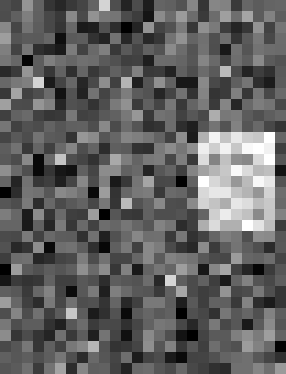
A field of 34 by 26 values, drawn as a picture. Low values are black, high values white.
Odd patch: higher, in the middle right. Stripes: none. Ninth with the highest average: middle right.
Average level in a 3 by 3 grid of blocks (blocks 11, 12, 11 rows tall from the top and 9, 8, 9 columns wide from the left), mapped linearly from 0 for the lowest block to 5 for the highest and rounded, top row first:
001 / 015 / 000
